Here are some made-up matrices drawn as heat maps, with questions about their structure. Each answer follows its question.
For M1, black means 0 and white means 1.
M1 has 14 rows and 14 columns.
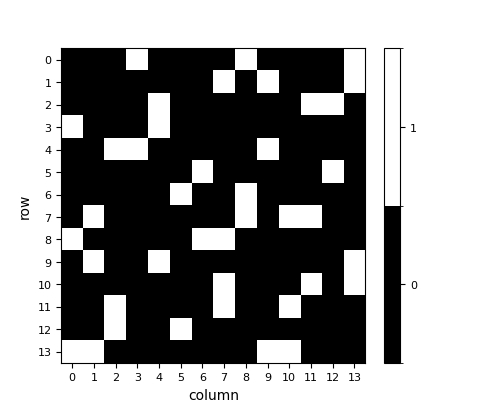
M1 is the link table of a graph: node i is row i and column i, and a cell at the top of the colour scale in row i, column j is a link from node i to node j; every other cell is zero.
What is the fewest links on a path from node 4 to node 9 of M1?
1
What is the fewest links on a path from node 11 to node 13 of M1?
2
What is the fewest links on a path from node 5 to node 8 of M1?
2
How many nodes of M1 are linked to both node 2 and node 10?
1
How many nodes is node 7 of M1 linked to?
4
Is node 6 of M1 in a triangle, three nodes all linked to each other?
no
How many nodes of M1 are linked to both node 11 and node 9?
0
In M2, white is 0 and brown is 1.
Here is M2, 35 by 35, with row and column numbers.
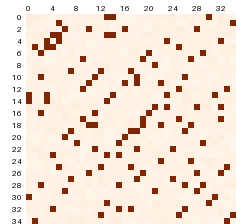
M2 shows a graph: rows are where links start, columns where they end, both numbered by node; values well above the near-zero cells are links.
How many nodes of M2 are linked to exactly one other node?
1
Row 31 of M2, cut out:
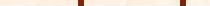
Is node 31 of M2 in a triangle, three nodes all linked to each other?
no
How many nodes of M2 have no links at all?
0
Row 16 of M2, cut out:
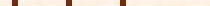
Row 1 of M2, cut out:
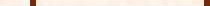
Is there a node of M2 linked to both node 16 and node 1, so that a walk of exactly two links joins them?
no
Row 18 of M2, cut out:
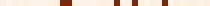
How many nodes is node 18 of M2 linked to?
5
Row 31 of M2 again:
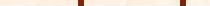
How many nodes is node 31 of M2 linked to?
2
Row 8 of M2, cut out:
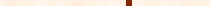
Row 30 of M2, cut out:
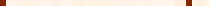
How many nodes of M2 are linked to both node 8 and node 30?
0
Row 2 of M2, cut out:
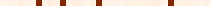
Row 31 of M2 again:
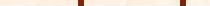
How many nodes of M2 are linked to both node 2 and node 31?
0
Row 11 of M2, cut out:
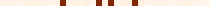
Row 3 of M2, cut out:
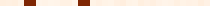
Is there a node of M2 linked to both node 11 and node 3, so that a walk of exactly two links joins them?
no
